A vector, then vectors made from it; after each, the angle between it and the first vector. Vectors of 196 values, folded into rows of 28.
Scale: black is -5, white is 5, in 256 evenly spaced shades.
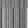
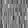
partly aligned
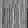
nearly opposite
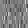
orthogonal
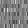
orthogonal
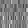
partly aligned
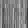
nearly opposite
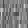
partly opposed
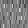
orthogonal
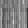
nearly opposite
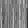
nearly opposite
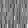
partly aligned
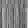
nearly parallel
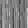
nearly parallel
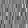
orthogonal
